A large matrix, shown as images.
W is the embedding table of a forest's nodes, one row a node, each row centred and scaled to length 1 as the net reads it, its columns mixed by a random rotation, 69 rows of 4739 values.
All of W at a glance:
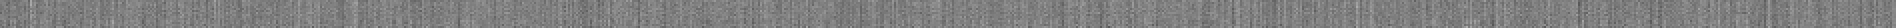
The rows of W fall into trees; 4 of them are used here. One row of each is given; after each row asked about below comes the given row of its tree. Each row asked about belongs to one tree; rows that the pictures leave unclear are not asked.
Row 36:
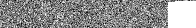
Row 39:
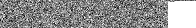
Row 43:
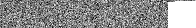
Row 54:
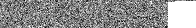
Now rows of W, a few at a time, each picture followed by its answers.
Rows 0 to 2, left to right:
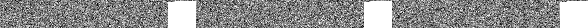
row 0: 43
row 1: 43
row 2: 39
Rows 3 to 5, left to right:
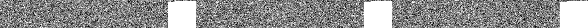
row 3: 36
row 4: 39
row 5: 39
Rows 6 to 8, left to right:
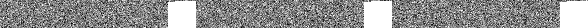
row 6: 36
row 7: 54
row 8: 39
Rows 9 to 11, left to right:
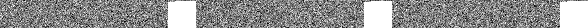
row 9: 54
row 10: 36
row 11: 54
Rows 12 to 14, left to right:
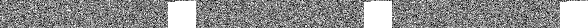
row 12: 39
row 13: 43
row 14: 39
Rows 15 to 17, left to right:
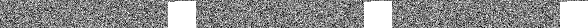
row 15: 39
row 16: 36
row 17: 36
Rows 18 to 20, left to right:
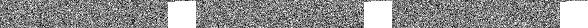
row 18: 39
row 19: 54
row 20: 43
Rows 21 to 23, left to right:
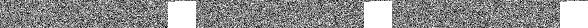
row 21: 54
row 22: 43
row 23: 36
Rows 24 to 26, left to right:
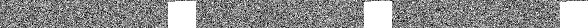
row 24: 36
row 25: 36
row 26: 39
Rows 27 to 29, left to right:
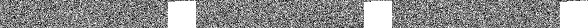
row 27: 39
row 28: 54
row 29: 39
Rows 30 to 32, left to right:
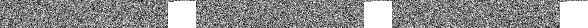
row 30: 43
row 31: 36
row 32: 54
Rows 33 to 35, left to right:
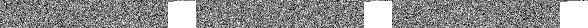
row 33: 43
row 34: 43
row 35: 39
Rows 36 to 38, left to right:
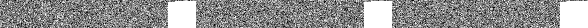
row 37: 36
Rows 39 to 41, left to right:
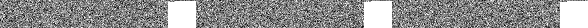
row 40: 54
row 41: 54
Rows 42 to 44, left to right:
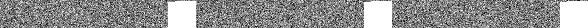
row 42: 39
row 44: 39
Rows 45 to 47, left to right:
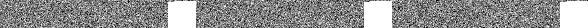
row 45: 36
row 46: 43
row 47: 36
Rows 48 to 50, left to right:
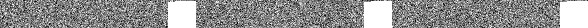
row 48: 54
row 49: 39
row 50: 36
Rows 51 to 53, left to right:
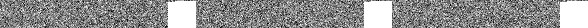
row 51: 54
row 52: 36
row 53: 54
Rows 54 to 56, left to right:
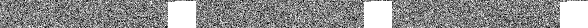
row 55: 36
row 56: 54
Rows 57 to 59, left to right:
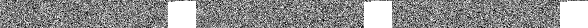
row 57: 36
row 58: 54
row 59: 36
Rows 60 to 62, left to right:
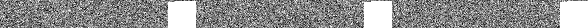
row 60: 39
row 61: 54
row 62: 54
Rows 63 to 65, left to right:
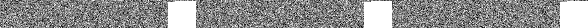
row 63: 43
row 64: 54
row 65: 36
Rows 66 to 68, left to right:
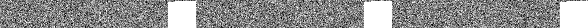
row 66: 36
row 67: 36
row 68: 39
